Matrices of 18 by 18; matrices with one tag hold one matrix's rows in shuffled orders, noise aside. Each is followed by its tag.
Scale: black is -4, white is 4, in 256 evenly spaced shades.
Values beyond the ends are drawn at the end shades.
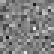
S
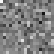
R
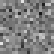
R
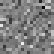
R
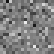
S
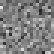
R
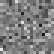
R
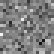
R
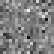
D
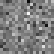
D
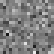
S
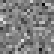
R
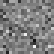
S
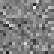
S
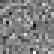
S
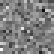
R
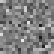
R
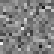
R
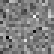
S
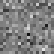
D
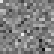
R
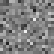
S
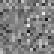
D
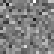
S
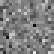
S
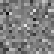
S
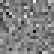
S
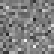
S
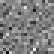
S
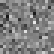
S
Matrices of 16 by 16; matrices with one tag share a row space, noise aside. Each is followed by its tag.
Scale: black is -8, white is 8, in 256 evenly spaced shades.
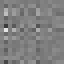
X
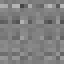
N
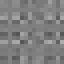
N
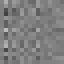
X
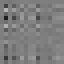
X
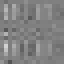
X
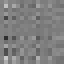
X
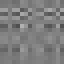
N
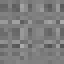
N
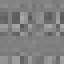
N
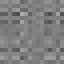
N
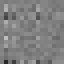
X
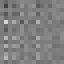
X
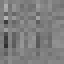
X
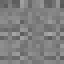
N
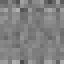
N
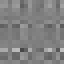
N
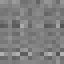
N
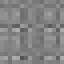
N
